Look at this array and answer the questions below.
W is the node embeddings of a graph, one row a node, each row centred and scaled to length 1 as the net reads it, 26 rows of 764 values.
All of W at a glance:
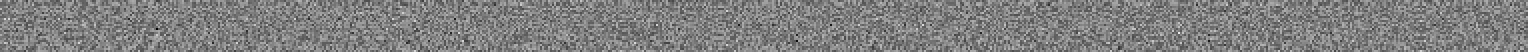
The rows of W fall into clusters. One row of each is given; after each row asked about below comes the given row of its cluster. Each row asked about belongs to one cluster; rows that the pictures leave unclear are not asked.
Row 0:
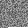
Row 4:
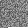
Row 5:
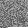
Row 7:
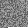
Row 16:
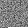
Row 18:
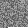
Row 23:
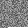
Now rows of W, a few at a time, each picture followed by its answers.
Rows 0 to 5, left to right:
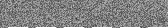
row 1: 23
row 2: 23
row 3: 5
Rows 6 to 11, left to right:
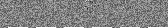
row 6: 16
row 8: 23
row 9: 18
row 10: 7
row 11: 16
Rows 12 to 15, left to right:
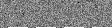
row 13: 16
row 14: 0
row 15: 18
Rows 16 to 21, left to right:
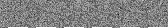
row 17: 4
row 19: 18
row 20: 4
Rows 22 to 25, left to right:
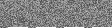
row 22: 5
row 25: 7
